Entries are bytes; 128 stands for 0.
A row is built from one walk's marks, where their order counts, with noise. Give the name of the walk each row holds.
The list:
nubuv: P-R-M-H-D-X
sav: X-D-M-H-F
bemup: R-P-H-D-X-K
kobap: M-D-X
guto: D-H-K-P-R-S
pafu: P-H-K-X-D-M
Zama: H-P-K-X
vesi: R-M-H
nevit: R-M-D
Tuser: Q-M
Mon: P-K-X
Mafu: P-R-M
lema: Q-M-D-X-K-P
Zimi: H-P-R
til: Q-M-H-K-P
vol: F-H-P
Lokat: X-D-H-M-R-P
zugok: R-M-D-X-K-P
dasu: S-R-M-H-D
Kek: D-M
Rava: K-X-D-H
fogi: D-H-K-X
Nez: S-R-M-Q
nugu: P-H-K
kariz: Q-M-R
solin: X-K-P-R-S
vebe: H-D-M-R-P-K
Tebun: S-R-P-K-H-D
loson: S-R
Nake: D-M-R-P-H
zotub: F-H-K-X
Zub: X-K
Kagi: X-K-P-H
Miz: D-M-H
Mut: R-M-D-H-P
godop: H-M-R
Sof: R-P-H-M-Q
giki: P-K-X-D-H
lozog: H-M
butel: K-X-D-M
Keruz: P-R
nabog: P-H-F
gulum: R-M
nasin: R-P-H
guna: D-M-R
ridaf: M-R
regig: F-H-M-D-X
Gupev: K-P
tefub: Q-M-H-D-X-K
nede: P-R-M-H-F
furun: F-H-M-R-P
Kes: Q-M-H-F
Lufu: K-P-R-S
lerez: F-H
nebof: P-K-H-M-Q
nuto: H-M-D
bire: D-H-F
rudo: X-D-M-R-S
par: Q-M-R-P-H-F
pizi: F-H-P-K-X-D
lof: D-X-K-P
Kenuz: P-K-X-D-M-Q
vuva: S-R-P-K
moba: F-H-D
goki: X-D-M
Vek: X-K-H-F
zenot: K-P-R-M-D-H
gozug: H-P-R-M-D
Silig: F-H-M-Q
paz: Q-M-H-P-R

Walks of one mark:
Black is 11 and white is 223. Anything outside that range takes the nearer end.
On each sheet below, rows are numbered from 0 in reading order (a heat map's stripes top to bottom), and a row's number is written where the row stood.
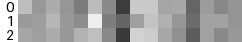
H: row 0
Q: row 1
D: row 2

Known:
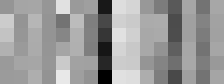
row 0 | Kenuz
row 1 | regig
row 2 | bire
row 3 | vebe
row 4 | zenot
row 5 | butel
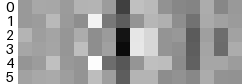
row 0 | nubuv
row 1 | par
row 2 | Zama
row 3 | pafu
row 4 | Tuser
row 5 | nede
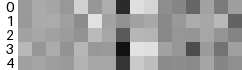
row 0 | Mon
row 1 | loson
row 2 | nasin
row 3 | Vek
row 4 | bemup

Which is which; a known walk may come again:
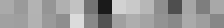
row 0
Miz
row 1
vesi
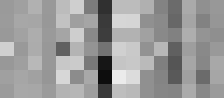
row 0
guna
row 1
Gupev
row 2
Mut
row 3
vol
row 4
kobap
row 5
giki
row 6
nubuv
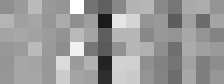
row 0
kariz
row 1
Zama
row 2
nasin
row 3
par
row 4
solin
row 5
zenot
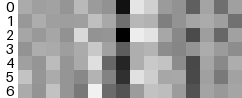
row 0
guto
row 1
Tebun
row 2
Rava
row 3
Mafu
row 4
tefub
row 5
bire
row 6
Kes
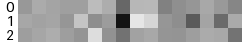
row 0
Keruz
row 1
pafu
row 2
dasu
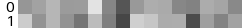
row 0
ridaf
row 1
regig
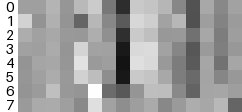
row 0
Kek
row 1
moba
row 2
gozug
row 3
Zub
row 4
Kenuz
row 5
rudo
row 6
Tuser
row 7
loson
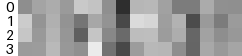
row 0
zugok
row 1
zotub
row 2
furun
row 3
paz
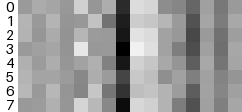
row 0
Mon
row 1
nuto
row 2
Vek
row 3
lof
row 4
vebe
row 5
Zimi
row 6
lozog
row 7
goki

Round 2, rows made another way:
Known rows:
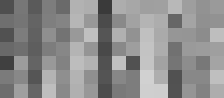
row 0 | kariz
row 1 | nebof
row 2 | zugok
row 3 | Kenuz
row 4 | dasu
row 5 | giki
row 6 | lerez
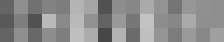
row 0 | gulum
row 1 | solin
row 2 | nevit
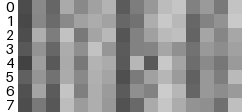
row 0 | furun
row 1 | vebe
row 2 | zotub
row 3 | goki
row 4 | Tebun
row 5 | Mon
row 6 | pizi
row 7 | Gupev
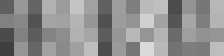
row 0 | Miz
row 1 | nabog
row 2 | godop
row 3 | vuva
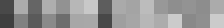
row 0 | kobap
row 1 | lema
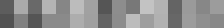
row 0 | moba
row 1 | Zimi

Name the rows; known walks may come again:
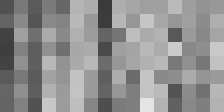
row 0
kariz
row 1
Kes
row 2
Zama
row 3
lema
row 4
lof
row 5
rudo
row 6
Nake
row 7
Rava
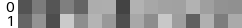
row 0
paz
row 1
Vek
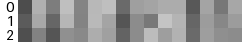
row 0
fogi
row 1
moba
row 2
Zimi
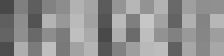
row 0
godop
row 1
sav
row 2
nevit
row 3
zotub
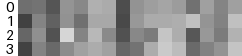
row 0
Keruz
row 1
til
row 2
Kagi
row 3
vebe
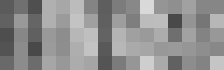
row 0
Lufu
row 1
Miz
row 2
guna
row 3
ridaf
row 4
nugu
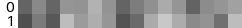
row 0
pafu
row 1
Gupev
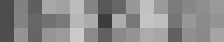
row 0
butel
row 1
Nez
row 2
nuto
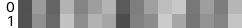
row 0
vol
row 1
Zub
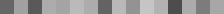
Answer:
bire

